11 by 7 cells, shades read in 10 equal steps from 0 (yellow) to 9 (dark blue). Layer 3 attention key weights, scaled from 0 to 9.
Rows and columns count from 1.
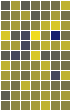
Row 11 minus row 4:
4 -2 -3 3 -2 -5 -1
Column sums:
45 47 53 38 38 52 41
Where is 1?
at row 3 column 6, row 4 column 1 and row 6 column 4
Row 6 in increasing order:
1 5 6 6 6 6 7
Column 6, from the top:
5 3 1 9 3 6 5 7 5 4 4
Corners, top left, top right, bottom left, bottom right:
6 2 5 4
